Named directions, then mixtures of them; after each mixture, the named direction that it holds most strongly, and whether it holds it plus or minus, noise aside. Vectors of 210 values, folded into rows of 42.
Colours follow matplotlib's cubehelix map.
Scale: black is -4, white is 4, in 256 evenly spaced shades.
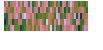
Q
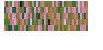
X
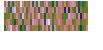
X, minus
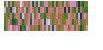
X, minus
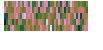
Q, plus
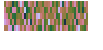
X, minus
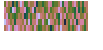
X, minus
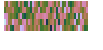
Q, minus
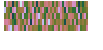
X, minus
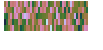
Q, plus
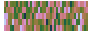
Q, minus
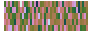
X, minus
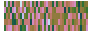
X, minus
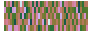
X, minus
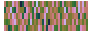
X, plus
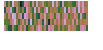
X, plus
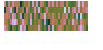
X, plus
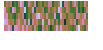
X, minus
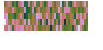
Q, minus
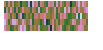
Q, minus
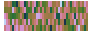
Q, minus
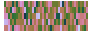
X, minus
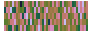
X, plus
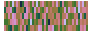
X, plus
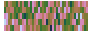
Q, minus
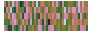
X, plus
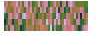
Q, plus
